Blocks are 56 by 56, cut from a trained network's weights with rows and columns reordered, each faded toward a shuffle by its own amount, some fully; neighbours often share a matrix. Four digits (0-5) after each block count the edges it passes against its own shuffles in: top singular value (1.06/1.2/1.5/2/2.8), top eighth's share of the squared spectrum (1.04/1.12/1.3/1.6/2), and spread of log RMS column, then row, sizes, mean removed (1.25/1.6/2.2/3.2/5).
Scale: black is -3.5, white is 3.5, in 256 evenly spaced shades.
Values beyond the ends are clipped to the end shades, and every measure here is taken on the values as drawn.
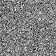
2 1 0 0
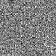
2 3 1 1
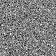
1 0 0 0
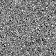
0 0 0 0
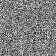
2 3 0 1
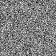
0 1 0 0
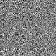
3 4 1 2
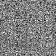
2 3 1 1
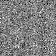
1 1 0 0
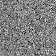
0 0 0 0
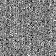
2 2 0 1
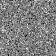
0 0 0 0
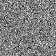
1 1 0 0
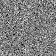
0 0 0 0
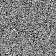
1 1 0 0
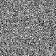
2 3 1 1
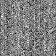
2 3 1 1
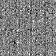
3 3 0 2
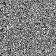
0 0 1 0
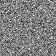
1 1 0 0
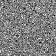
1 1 0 0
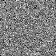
2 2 0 1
